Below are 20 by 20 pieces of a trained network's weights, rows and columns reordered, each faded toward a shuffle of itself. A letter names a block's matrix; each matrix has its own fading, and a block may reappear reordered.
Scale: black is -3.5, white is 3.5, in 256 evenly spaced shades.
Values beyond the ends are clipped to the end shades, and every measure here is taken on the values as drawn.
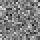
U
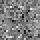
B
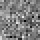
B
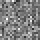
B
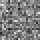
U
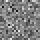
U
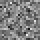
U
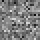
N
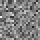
U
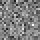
U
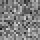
U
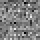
N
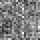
U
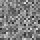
U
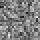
U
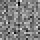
B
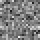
N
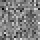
B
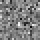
B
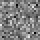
B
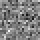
N
